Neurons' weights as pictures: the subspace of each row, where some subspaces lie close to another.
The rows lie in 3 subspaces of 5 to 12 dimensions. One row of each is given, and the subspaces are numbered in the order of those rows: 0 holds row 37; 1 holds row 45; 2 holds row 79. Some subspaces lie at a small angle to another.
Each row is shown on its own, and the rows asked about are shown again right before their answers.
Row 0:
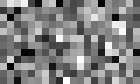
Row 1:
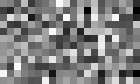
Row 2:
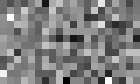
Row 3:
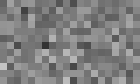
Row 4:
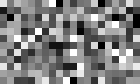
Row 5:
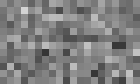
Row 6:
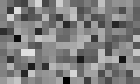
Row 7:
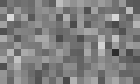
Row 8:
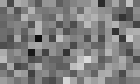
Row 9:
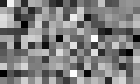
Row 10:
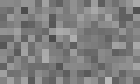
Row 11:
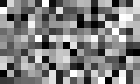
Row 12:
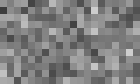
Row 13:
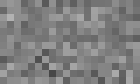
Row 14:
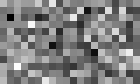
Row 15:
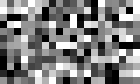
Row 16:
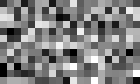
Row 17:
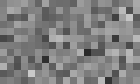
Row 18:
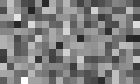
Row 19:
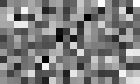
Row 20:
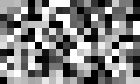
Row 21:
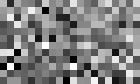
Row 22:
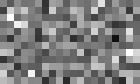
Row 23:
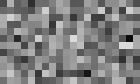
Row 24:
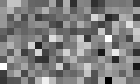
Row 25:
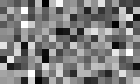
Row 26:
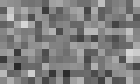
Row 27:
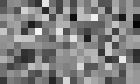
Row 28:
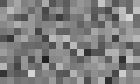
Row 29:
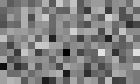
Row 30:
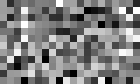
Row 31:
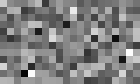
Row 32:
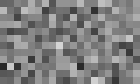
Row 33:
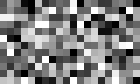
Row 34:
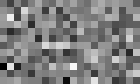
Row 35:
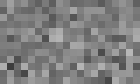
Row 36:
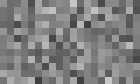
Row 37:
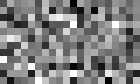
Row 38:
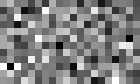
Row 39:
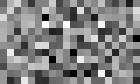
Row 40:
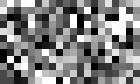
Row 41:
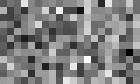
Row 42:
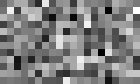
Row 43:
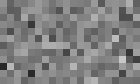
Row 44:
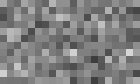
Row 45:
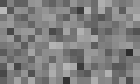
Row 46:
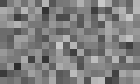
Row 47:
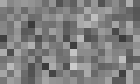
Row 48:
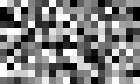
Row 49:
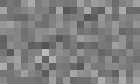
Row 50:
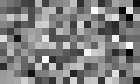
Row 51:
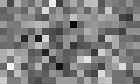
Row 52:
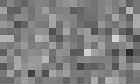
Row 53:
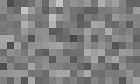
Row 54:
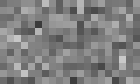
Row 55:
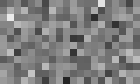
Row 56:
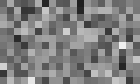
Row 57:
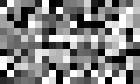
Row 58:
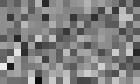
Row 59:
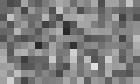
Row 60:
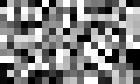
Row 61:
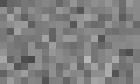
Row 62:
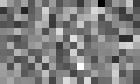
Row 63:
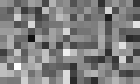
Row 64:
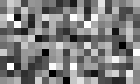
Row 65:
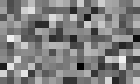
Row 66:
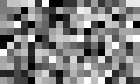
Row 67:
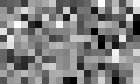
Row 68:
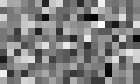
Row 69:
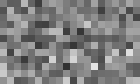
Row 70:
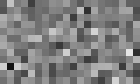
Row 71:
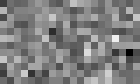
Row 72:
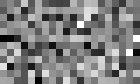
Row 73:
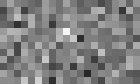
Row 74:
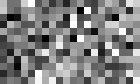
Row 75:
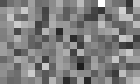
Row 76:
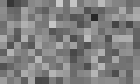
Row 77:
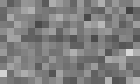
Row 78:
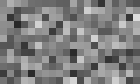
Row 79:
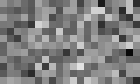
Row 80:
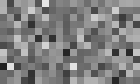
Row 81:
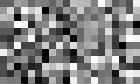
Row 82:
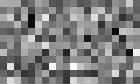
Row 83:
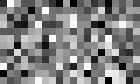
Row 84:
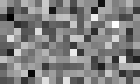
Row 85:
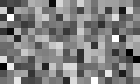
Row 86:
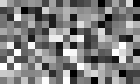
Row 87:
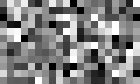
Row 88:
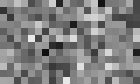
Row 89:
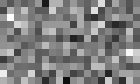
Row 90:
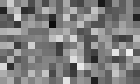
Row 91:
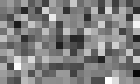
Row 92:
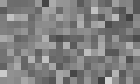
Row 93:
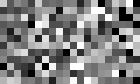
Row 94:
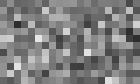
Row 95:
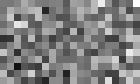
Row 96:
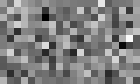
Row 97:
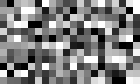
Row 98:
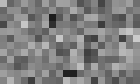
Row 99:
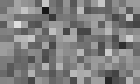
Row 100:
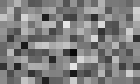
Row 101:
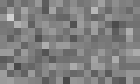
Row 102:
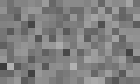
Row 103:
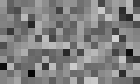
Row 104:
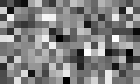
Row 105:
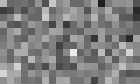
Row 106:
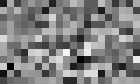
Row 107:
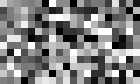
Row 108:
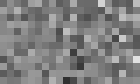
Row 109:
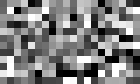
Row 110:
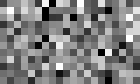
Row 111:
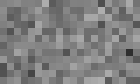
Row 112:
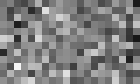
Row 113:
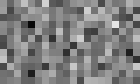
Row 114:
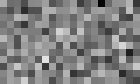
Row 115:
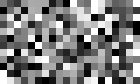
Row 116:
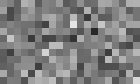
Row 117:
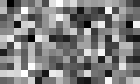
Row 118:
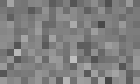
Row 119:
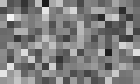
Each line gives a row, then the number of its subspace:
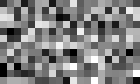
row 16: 2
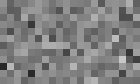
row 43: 2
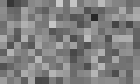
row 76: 0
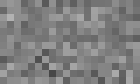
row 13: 0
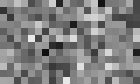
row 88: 1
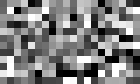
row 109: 1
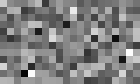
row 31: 1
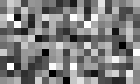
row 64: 0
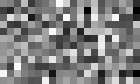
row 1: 1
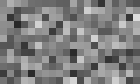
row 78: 1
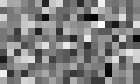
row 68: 1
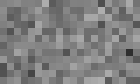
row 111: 2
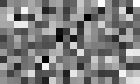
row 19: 0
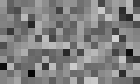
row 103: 2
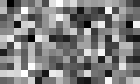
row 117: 0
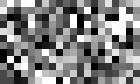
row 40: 1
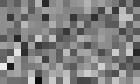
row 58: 0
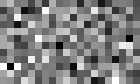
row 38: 2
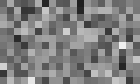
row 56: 1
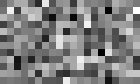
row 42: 1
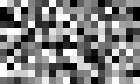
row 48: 2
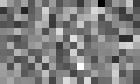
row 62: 2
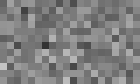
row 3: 0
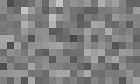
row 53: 0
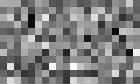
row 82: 0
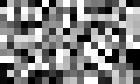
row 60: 1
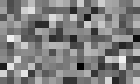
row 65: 2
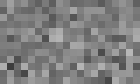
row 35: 1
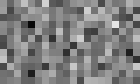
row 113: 0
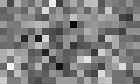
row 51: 1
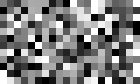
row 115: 0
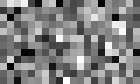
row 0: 1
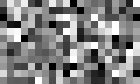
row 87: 0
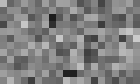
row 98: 0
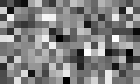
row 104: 1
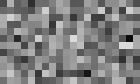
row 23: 1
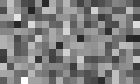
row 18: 0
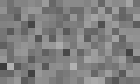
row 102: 2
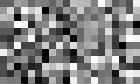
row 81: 0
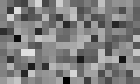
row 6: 1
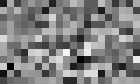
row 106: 1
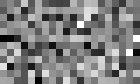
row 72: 0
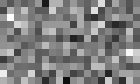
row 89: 2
